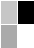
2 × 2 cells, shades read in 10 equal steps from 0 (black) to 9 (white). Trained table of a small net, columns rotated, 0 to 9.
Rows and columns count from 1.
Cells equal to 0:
1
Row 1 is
7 0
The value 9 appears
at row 2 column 2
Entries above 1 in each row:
1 2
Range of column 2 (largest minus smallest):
9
